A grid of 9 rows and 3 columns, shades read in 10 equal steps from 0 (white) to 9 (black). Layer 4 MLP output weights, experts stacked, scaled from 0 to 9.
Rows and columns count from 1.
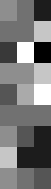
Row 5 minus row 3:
-1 3 -9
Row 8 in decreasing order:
8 8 2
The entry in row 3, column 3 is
9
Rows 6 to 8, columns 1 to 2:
5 5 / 4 6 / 2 8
